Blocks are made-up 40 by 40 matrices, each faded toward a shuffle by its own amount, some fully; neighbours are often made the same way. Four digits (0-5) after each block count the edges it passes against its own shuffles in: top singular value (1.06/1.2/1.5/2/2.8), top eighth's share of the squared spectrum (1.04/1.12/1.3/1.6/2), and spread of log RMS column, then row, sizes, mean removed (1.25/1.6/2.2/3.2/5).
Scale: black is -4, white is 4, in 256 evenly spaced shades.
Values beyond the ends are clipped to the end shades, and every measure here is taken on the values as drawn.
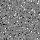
0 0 0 0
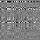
4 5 2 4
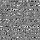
1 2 0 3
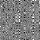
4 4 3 1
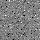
0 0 0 0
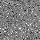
0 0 0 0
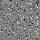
1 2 1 0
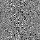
1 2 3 0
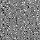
1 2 2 0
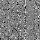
1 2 2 0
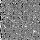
3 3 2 1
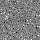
0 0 0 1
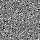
1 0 0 0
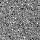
0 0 0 0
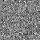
2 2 1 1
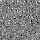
3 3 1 1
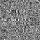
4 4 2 2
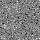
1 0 0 0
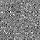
3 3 1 2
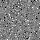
0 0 0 0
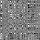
4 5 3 2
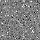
2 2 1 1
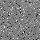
0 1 0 0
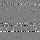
3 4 0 3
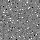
0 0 0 0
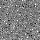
0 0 0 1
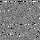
3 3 0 2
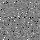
1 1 0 1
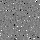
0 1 0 1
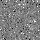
1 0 0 0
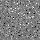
0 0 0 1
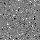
1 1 0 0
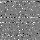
2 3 0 2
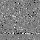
2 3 0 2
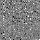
3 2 1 1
